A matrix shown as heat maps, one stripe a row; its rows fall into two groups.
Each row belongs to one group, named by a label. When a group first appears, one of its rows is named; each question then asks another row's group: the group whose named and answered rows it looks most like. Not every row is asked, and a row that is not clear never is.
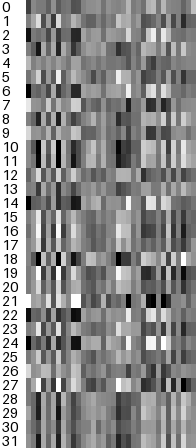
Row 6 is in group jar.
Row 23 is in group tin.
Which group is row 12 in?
tin
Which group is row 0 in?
jar
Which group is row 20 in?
tin
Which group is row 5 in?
tin
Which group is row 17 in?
tin
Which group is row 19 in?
tin
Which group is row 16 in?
tin
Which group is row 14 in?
jar
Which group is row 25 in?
tin
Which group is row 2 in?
jar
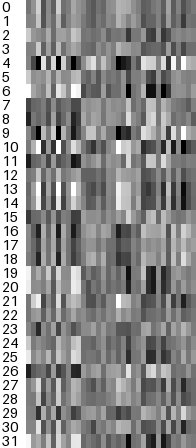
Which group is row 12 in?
tin
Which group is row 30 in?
tin
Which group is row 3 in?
tin
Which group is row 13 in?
tin
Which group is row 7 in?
jar
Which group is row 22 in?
tin
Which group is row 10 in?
tin
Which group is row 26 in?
jar
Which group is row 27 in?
tin
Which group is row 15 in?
jar
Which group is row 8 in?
jar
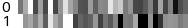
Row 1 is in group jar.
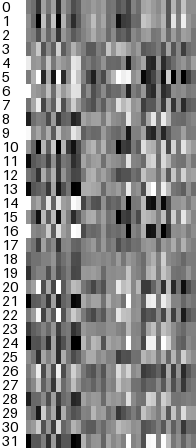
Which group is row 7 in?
tin
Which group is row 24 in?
jar
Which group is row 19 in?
jar
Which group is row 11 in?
jar
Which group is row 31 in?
jar
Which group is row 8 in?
jar
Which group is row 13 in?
jar
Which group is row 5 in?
tin
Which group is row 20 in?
tin
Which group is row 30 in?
tin
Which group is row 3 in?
tin
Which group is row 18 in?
jar
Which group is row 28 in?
jar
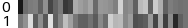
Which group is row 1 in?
tin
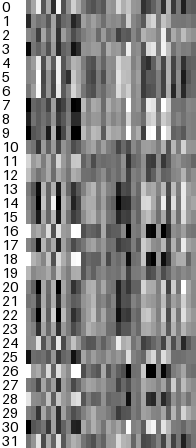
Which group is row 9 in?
jar
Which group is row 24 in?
tin
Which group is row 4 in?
tin
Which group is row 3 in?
jar
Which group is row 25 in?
jar
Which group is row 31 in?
tin
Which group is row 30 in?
jar
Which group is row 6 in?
tin
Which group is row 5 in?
tin
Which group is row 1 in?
jar
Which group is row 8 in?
jar
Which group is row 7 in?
jar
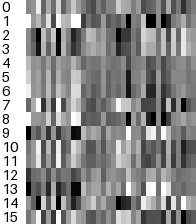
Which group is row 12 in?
jar
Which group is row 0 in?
tin
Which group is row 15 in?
tin
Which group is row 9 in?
jar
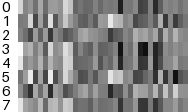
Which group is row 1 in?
tin
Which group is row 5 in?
tin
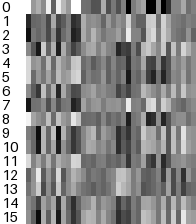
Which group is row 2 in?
jar
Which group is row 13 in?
tin
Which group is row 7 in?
jar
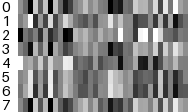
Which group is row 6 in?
tin
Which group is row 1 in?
tin
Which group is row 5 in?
tin
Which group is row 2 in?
jar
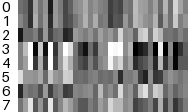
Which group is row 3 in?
tin
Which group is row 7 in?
tin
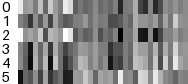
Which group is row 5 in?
jar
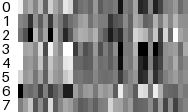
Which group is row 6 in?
jar
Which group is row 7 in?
tin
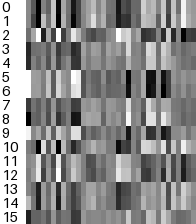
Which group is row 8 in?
jar
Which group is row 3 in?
jar
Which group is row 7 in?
jar
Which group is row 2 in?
tin
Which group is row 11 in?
tin
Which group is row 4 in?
jar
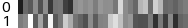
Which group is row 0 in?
jar
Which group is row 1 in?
tin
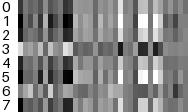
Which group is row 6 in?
tin
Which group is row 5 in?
jar
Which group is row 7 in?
jar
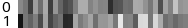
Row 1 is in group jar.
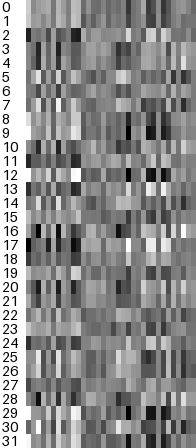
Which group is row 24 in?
jar
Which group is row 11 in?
jar
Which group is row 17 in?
jar
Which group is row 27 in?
jar
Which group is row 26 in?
tin
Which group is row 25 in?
tin
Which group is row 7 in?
tin
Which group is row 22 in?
tin
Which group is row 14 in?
tin
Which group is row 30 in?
tin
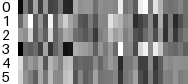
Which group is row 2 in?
tin
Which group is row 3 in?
jar
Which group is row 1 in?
tin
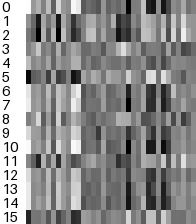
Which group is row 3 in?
tin
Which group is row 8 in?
tin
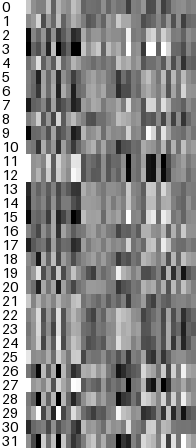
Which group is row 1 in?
tin
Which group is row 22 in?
tin
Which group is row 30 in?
jar
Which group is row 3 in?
jar
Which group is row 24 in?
tin
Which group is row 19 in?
tin
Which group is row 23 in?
tin
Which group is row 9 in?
jar
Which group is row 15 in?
jar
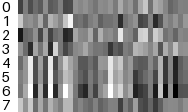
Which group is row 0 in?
jar
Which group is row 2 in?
jar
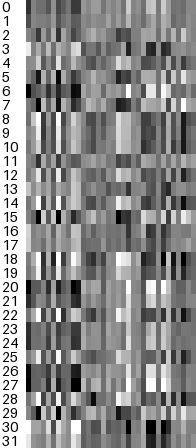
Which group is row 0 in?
jar
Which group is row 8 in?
tin
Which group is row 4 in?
tin
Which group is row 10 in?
tin
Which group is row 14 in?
tin
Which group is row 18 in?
tin
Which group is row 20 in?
jar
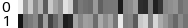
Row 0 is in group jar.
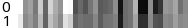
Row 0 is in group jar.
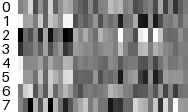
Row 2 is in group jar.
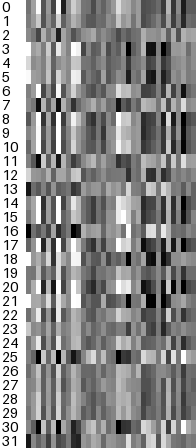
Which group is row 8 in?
tin
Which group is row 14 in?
tin
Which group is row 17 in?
tin
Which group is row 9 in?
tin
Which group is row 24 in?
tin
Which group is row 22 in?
tin
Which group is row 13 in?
jar
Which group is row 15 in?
tin
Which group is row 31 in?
jar
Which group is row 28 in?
tin
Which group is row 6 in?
tin
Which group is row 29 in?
tin
